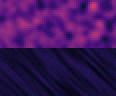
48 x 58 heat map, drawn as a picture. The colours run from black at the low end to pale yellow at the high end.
The table splits into 2 rows of 1 panel. Panel 1,1: low, blotchy. Panel 2,1: very low, slanting down to the right, faint in contrast.
